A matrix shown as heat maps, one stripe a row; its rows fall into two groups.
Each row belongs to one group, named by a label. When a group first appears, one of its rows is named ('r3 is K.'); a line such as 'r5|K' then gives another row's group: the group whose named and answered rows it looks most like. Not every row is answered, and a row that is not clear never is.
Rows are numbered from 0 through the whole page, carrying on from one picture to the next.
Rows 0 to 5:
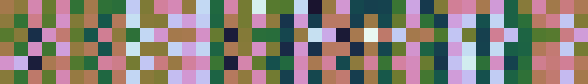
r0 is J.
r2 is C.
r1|J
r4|C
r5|J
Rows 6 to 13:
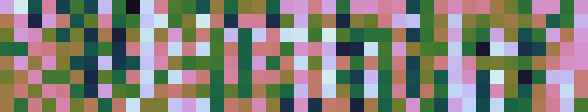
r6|C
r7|C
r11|J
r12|C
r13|J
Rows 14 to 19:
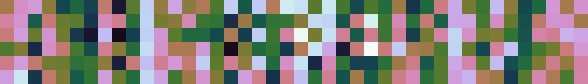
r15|C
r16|C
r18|J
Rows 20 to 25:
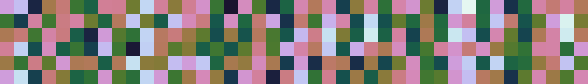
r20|C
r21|J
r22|C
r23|C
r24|J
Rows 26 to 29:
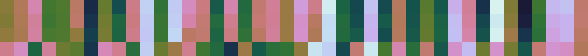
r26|J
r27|J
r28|J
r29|C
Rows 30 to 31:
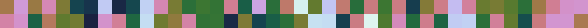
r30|C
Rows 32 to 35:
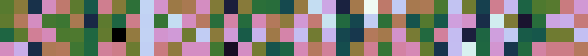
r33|J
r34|J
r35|C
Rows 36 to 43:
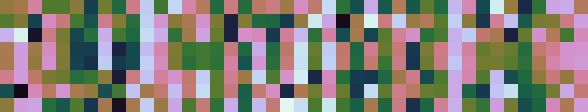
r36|J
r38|C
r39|C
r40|C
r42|J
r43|J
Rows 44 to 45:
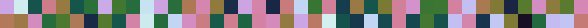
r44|C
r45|J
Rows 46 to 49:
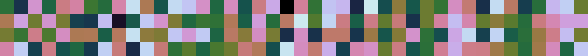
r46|J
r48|J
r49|C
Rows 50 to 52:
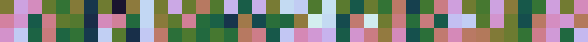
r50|J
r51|C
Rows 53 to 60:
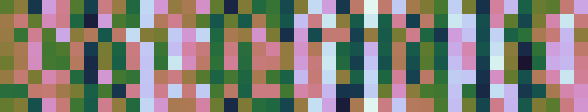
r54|C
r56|J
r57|J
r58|C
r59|J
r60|C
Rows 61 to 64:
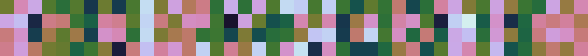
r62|C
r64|J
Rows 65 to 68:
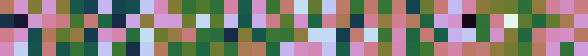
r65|C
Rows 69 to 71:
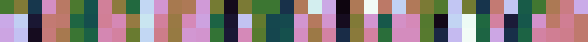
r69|C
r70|C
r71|C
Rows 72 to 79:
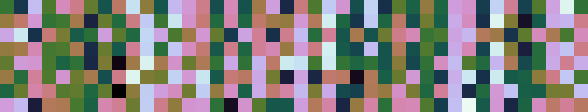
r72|J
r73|J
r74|C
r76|J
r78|J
